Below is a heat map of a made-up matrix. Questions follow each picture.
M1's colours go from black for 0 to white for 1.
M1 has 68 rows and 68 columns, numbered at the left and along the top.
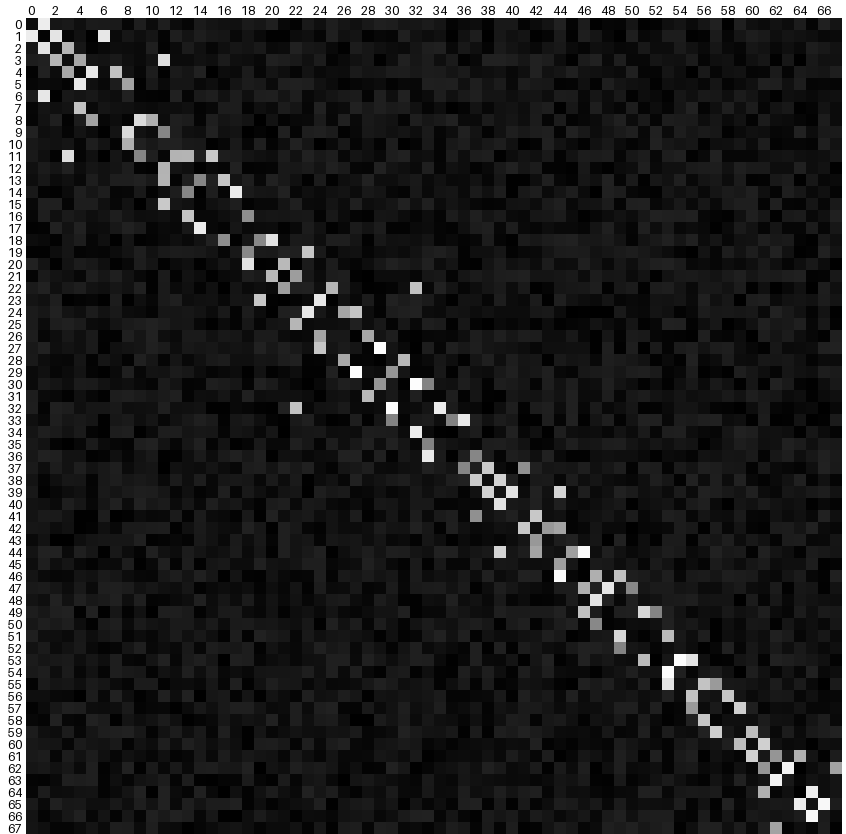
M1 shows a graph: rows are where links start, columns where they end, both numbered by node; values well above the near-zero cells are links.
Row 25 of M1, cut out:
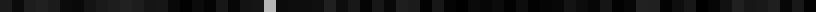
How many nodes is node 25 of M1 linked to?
1
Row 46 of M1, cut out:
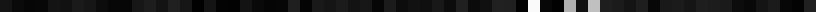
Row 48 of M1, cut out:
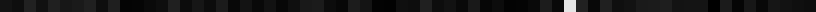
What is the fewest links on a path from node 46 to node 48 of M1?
2
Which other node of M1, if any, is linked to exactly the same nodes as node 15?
node 12
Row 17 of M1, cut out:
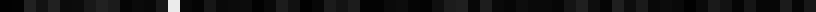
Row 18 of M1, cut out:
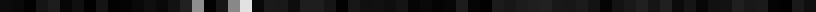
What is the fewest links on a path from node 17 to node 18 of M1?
4
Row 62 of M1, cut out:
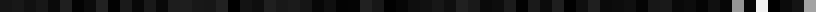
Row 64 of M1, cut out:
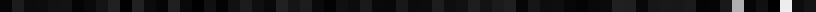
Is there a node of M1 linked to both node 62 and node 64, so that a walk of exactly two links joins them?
yes
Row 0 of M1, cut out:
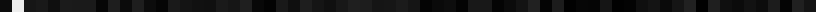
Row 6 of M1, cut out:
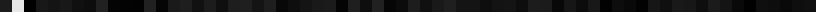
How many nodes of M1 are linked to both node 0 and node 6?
1
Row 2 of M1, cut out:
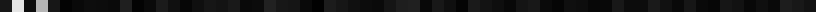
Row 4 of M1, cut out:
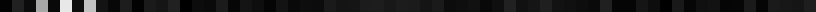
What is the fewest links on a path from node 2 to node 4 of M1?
2
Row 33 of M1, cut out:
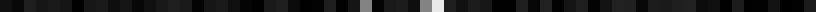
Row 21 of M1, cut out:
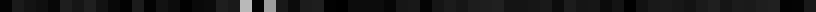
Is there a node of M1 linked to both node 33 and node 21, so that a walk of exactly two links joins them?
no
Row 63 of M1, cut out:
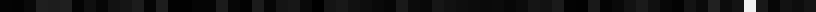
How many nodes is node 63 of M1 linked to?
1
